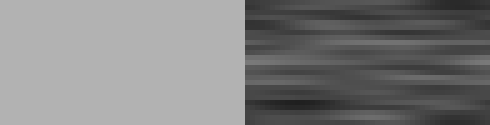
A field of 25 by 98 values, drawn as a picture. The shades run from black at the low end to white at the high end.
It is made of 1 by 2 panels. Panel 1,1: high, flat. Panel 1,2: low, streaked across.
